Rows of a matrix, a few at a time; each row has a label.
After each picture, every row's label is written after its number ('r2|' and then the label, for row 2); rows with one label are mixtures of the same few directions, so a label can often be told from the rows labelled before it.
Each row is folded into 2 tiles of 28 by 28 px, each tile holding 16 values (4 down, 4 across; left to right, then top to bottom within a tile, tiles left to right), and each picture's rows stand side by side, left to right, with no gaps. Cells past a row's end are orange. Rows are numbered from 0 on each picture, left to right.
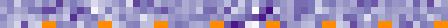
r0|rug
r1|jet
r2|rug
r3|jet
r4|jet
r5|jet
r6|rug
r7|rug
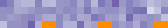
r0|jet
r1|rug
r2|jet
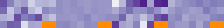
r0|jet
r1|rug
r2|jet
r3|jet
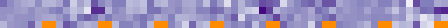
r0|jet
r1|jet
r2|jet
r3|rug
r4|jet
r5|jet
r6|jet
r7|rug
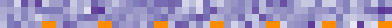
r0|rug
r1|jet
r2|jet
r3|jet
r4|rug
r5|jet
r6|rug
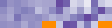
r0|jet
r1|jet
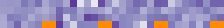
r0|rug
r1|rug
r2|jet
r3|jet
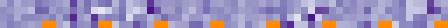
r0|jet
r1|rug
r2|jet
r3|jet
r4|rug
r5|rug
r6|jet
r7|jet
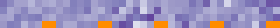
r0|jet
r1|jet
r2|jet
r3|rug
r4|jet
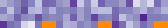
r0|jet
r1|rug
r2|rug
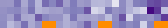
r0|rug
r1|jet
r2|jet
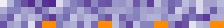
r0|jet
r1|jet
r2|rug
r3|jet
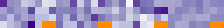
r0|jet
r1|rug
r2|rug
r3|jet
